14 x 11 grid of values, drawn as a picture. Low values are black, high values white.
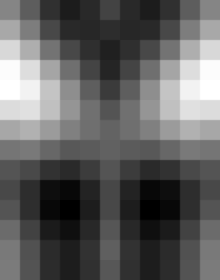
Average level on the scale: 40%. Mirror symmetry: left to right. Odd rows or columns: none. Grain: blotchy.
